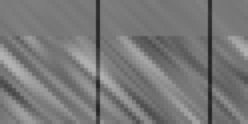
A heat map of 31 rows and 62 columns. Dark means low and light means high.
Calmest part: top left. Odd lines: columns 25 and 53. Seam: horizontal, 30% of the way down, the top part calmer.
